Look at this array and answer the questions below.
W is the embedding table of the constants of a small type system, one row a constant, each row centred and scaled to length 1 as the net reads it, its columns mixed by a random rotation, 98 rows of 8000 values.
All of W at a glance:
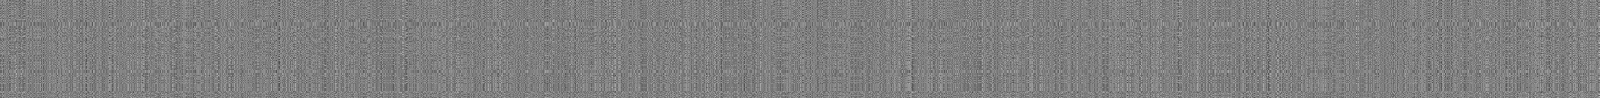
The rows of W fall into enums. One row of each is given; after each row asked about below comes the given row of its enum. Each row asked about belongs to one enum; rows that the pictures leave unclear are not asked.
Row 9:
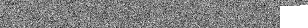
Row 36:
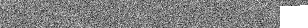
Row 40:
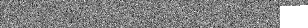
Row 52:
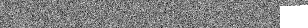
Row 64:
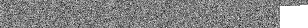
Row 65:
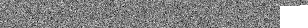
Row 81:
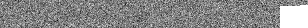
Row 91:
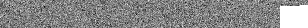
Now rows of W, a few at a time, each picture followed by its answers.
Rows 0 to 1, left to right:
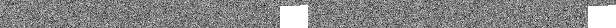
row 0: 9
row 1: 64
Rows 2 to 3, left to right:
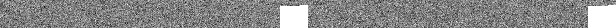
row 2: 91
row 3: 9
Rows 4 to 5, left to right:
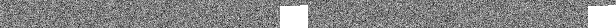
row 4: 64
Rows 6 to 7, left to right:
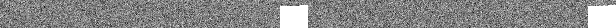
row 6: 91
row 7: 52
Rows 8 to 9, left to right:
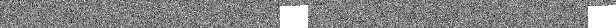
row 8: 40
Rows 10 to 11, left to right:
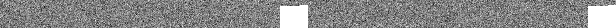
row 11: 81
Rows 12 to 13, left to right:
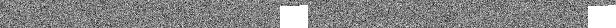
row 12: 91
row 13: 81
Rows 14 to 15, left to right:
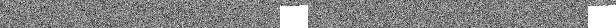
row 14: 91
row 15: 52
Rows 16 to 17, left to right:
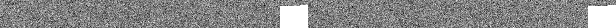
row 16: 9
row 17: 91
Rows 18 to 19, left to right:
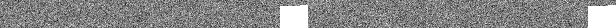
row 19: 36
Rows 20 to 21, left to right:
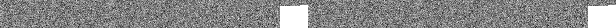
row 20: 64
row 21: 64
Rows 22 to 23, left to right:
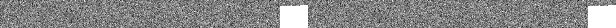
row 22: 40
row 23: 40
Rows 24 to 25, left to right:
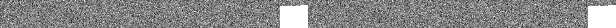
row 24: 40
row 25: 40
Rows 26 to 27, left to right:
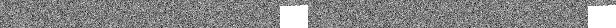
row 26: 52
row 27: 52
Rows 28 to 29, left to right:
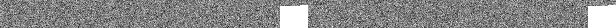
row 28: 64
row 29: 9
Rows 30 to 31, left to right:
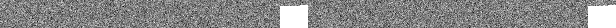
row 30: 65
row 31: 52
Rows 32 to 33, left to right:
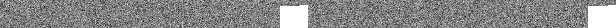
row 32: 91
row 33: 64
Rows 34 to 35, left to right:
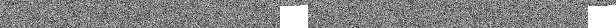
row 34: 9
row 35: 91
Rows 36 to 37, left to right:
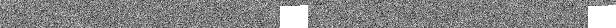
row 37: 9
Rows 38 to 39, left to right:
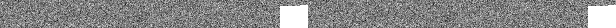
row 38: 81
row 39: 81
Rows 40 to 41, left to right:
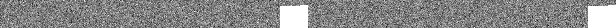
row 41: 64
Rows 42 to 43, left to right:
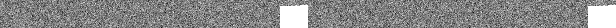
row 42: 52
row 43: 52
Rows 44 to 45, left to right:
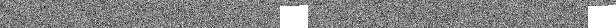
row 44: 91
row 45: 9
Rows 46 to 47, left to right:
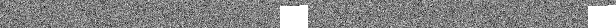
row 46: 91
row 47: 65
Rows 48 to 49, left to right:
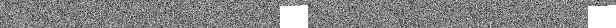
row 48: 52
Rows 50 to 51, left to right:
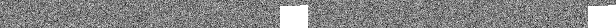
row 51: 64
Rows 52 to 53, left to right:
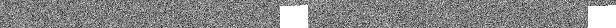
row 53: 36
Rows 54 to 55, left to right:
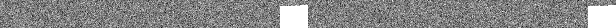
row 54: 52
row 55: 40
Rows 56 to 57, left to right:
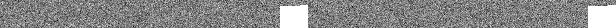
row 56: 81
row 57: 91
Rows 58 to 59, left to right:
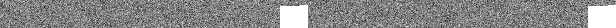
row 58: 91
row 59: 81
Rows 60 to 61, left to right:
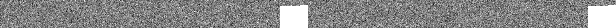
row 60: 40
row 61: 81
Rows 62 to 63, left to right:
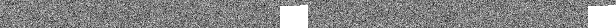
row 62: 9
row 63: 81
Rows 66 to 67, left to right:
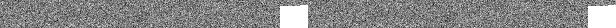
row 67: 81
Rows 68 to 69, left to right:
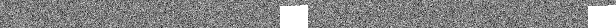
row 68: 52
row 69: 65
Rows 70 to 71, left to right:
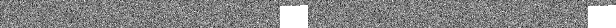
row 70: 40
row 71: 40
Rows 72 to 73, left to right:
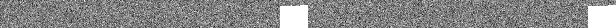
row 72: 40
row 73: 65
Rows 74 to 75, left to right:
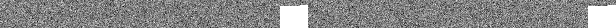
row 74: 65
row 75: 91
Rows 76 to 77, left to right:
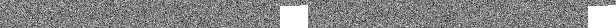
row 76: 65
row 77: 81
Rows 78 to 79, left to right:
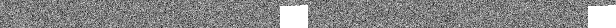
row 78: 52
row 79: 81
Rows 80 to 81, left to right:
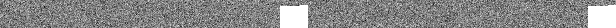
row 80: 91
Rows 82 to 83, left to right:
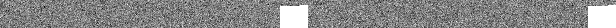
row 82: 91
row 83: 9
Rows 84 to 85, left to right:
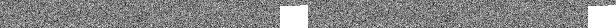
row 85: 81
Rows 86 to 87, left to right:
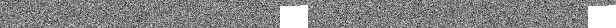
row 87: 65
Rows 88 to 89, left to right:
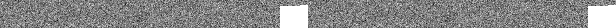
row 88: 81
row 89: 81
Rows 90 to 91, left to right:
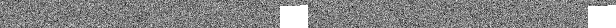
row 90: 81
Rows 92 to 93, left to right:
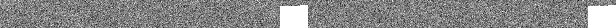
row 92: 36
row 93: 40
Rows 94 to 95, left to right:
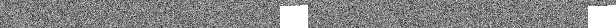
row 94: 52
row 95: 91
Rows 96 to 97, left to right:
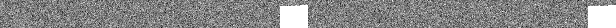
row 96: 52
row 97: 40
